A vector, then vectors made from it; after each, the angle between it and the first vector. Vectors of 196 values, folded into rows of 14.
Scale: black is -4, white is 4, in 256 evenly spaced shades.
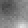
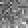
partly aligned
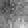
nearly parallel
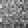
partly opposed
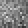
partly opposed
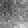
nearly parallel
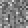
orthogonal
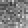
partly aligned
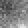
nearly parallel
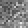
partly aligned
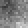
nearly parallel
